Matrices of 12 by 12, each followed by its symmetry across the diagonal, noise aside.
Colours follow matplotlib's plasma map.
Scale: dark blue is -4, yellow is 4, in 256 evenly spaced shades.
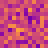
antisymmetric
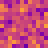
antisymmetric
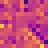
antisymmetric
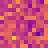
neither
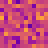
antisymmetric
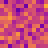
neither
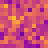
neither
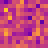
neither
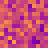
neither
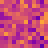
neither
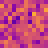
neither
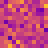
neither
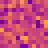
antisymmetric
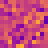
antisymmetric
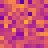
neither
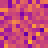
antisymmetric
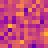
antisymmetric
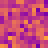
antisymmetric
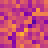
antisymmetric
